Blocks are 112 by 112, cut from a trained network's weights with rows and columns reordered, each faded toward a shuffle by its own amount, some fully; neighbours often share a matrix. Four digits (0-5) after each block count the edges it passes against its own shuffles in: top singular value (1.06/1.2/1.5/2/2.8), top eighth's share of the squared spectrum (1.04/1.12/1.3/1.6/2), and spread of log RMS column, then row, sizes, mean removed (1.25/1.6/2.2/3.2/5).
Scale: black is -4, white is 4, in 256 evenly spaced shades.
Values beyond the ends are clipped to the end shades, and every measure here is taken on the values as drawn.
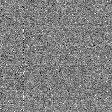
3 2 1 0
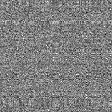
4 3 1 2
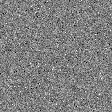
2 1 0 0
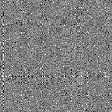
4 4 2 1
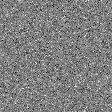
0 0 0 0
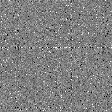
3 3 1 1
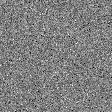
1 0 0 0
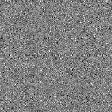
4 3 1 2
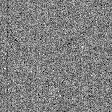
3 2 0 0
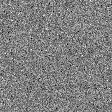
0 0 0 0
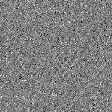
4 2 1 1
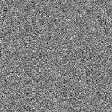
4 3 1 1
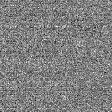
4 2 0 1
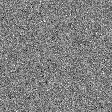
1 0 0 0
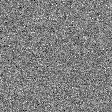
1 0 0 0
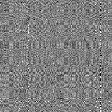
5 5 2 3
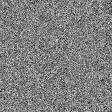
1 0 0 0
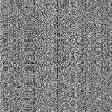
4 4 2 2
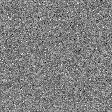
2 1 0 0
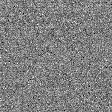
3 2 0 0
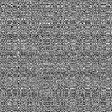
5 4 2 3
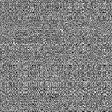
5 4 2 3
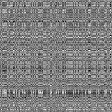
5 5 3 4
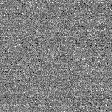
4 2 0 1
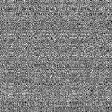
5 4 2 3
